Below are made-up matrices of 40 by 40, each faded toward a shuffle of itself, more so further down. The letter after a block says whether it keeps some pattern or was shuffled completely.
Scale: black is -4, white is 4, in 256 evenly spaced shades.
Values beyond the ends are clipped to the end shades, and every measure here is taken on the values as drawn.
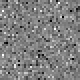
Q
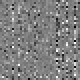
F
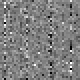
F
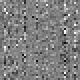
F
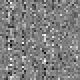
F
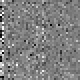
F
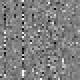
F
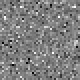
Q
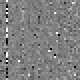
F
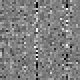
F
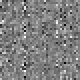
F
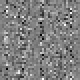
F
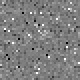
Q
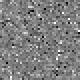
Q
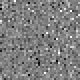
Q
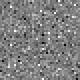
Q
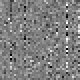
F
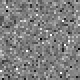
Q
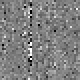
F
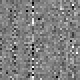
F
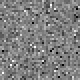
Q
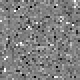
Q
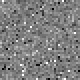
Q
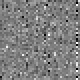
F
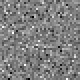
Q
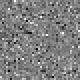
Q
